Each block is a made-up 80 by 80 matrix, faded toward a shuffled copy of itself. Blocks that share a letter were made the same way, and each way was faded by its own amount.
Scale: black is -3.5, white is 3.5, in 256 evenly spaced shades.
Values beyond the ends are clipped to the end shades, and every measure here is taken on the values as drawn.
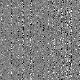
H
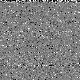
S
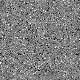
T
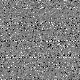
S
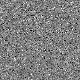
T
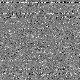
S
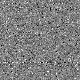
T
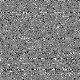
S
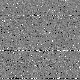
S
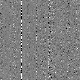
H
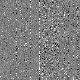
H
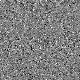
T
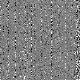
H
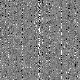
H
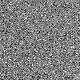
T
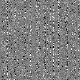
H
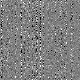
H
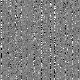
H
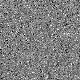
T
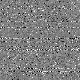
S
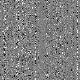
H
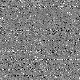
S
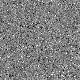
T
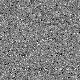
T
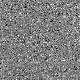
T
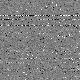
S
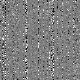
H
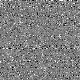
S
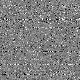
S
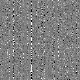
H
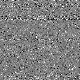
S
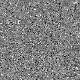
T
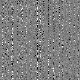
H
